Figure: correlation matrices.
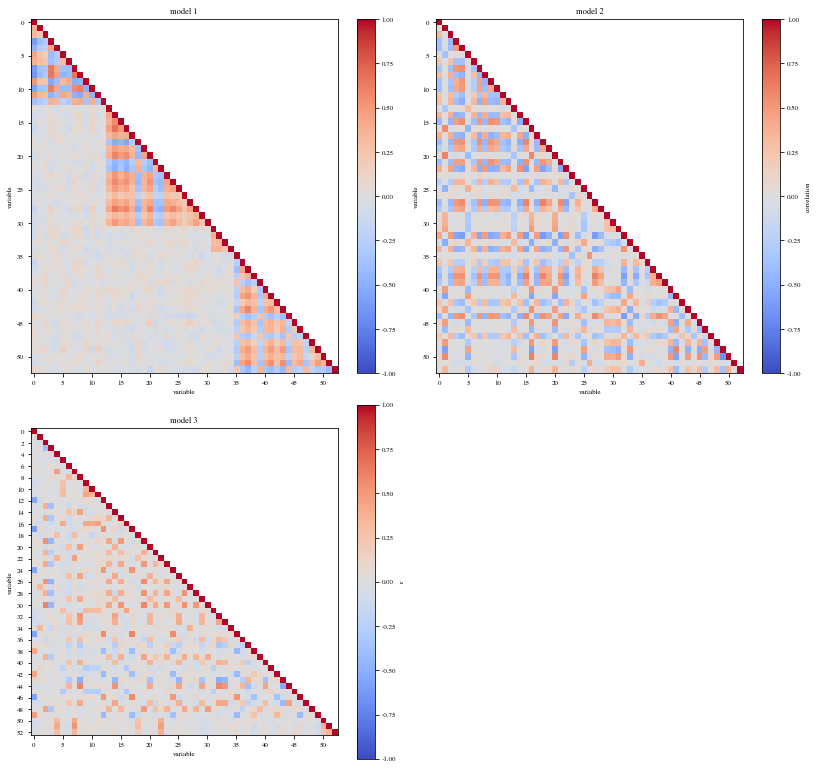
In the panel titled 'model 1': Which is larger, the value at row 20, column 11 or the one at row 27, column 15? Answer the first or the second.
the second
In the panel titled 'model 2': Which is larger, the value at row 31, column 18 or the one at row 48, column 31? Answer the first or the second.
the second
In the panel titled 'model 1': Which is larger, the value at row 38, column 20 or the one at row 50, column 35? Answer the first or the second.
the first
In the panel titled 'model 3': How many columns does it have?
53
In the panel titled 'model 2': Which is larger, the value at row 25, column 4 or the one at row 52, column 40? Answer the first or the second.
the second
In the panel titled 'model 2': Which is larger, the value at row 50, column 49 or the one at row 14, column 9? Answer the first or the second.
the second
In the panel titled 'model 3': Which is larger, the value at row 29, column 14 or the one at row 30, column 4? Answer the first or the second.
the first
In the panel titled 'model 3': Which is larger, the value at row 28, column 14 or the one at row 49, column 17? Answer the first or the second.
the first
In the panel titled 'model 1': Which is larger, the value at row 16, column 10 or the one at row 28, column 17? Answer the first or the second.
the second
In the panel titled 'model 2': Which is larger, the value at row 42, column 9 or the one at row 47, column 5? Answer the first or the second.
the second
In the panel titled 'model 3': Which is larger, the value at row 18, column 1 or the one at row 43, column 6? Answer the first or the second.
the first
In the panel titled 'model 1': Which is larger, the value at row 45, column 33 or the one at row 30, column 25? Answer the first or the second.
the second
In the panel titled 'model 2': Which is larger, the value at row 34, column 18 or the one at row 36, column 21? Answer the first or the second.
the second
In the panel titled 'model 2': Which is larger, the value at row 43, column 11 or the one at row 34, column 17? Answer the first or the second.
the second
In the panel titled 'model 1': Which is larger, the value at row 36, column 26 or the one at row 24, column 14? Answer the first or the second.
the second
